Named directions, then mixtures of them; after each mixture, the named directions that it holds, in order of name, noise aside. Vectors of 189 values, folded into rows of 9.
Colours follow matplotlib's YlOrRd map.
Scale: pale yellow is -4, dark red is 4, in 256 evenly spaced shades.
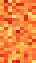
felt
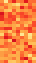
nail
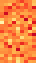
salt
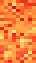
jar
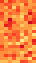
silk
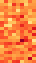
jar, silk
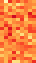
felt, nail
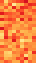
jar, nail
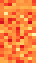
salt, silk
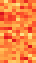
nail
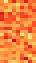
nail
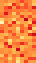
salt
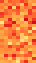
salt, silk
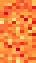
salt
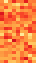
nail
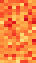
salt, silk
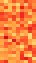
nail, silk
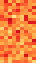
felt, silk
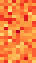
felt, nail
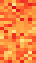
jar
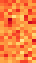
felt, silk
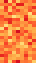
felt
